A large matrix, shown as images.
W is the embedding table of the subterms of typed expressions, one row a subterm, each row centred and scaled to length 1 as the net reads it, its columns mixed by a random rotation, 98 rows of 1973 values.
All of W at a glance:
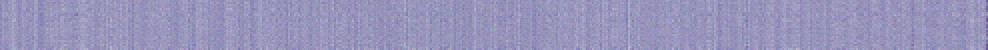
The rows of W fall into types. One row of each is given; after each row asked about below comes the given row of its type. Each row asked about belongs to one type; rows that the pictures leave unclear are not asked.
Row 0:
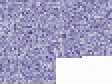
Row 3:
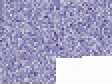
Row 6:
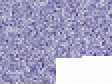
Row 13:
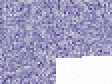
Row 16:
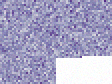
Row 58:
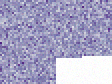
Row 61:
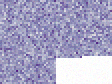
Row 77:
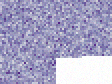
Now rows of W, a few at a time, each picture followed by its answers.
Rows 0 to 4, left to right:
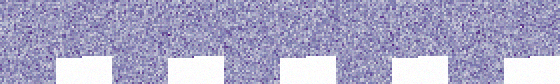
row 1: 16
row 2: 58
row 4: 0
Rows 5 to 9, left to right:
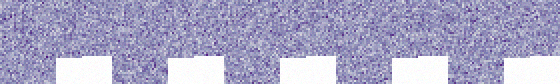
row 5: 0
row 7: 16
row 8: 16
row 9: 77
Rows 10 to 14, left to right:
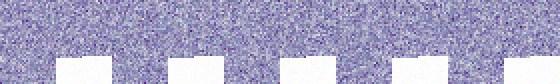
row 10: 77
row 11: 61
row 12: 61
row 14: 77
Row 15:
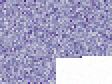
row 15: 16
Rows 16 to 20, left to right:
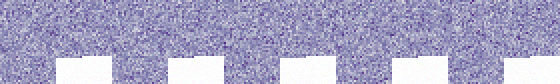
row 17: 16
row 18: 58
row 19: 16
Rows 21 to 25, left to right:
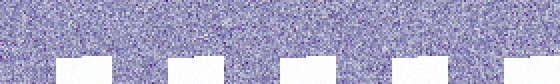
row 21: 3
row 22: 61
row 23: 58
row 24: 77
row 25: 13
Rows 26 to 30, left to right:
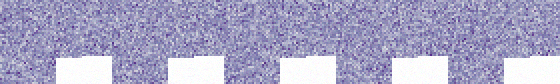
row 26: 77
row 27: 58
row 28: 13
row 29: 77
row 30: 13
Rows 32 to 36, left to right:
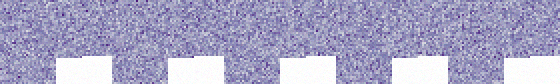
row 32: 3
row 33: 16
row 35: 6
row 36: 0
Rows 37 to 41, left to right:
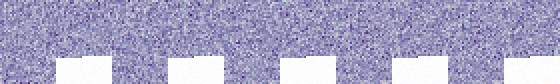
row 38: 61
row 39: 3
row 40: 0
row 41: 0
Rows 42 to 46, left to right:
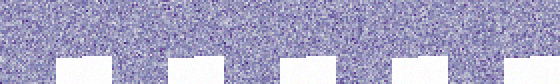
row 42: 77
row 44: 58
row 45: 13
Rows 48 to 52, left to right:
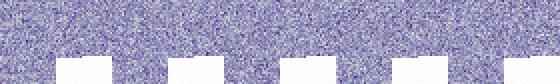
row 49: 3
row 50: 6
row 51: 16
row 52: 61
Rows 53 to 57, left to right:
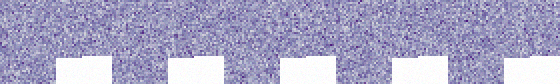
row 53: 58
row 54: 0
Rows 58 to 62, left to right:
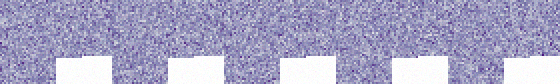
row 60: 16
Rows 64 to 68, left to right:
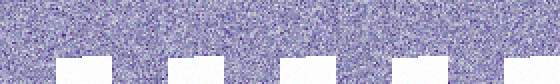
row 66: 58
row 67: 13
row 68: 77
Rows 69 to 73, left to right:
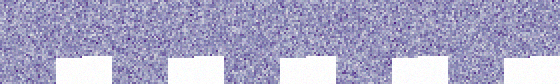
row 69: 61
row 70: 61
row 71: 6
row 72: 77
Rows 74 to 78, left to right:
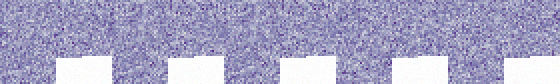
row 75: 13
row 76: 13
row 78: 0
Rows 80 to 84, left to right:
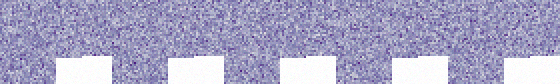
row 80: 6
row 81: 58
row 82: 61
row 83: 58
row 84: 13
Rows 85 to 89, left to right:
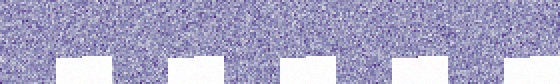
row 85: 77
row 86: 16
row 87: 3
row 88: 61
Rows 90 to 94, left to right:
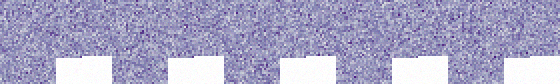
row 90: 16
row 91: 0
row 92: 6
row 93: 3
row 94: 0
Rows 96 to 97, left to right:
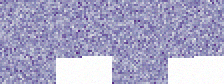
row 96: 61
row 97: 77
